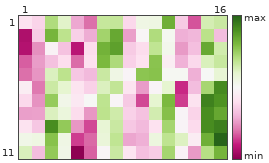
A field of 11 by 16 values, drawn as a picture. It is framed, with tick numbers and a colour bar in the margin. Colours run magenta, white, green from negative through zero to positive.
Average level on the scale: 50%. Ninth with the highest average: bottom right. Stripes: upright, repeating 4 times. Grain: streaks running down.
